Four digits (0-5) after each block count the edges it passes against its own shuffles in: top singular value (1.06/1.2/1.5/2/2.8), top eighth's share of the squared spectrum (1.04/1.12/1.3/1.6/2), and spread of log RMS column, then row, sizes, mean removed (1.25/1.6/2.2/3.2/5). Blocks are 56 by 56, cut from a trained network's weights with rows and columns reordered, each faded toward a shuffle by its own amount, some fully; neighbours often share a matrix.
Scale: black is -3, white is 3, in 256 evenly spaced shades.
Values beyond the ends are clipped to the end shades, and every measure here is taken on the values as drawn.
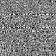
4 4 0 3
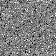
0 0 0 0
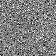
2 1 0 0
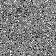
0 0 0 0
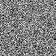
2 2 0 0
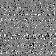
3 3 0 3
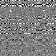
4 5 1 4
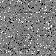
2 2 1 1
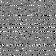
3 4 1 3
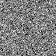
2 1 0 0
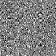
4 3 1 2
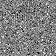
0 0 0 0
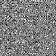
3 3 0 2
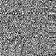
3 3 0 2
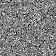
0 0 0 0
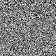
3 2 0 1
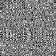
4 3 1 2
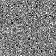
3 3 1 1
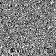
3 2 0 0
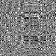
4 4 1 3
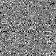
3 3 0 2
